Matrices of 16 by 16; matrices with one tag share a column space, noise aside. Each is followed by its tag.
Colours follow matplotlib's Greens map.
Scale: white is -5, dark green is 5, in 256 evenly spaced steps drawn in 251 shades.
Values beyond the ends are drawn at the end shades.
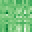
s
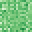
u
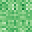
u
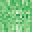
s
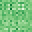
u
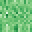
s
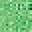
u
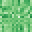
s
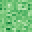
u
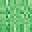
s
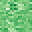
u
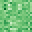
u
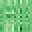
s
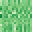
s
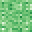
u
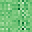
u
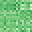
u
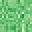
s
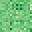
u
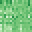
s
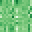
s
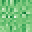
s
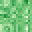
s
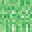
s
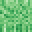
s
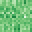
s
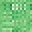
u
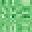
s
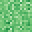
u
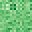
u
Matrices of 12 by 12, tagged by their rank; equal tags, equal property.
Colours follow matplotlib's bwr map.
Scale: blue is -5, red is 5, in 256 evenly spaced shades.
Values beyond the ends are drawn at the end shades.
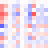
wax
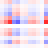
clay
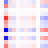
clay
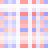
clay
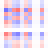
clay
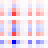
clay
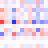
wax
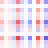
clay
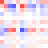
wax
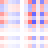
clay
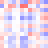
wax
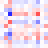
wax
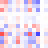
wax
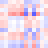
wax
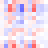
wax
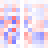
wax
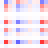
clay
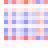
clay
